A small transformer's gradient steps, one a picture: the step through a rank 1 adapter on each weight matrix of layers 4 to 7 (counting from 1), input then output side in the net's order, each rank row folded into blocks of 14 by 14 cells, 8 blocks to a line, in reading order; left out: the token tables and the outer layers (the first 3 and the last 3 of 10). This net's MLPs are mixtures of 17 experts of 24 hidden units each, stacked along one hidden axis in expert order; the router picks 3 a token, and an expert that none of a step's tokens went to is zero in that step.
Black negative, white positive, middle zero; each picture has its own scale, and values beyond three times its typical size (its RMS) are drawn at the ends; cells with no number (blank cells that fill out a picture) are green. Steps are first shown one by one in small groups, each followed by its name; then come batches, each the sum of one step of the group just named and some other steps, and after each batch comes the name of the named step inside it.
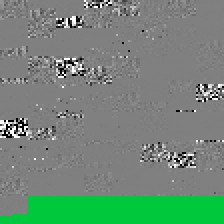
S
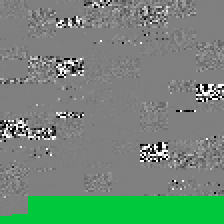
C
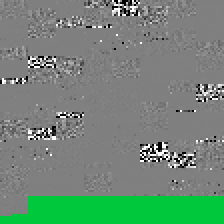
C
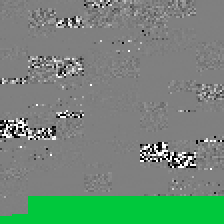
C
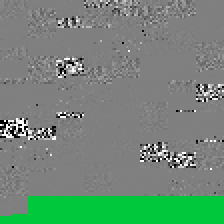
C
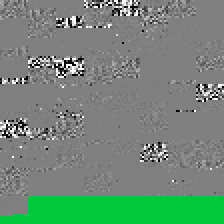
S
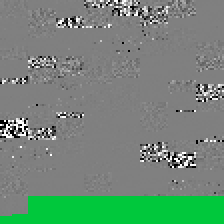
C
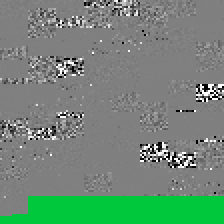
C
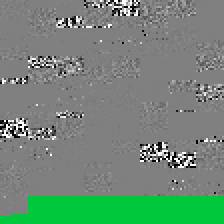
C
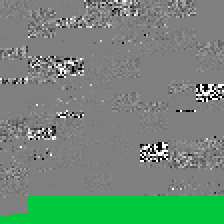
C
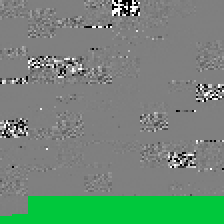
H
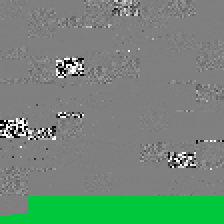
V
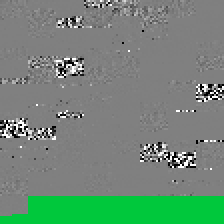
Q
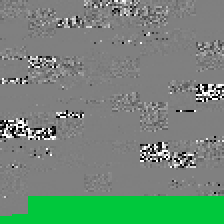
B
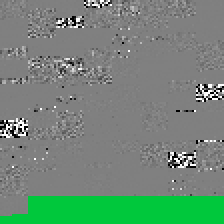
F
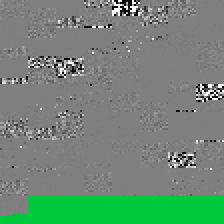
H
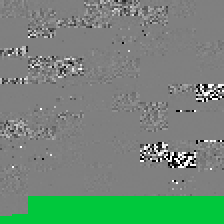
F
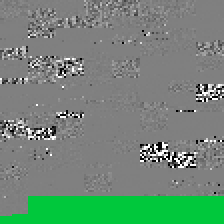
B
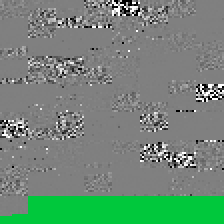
H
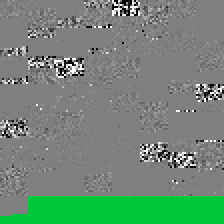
H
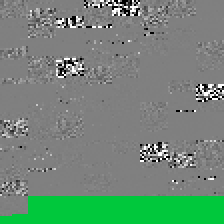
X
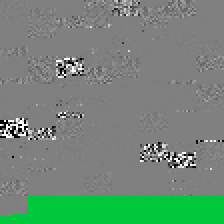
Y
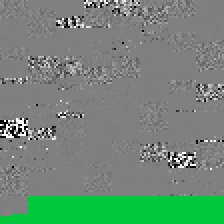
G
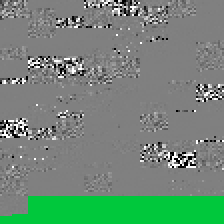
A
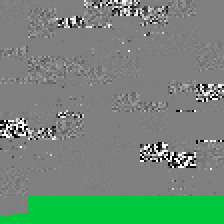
Y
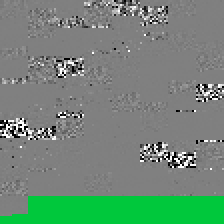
Y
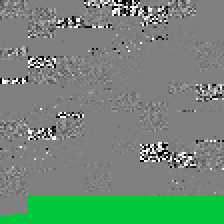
A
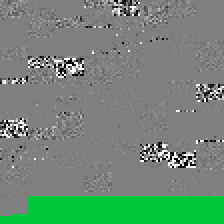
A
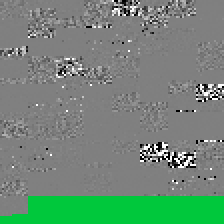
X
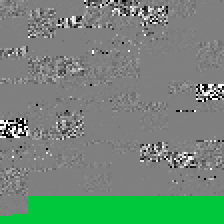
X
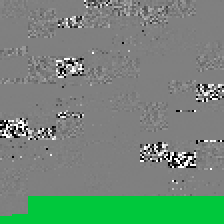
Y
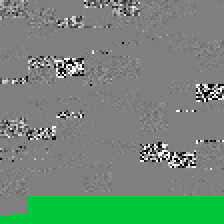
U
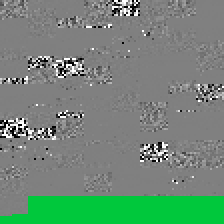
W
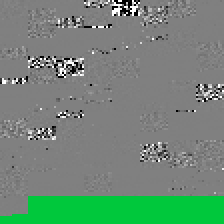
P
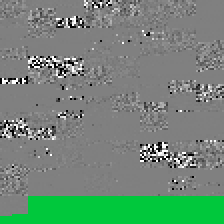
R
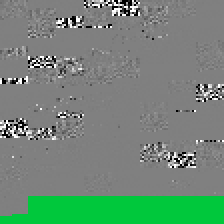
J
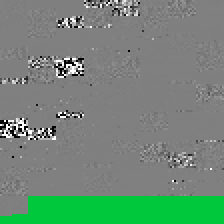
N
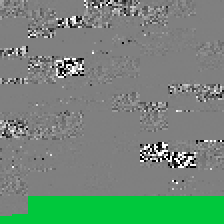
U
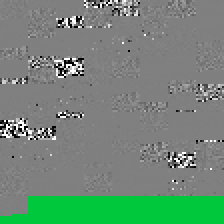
N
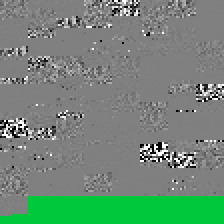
W
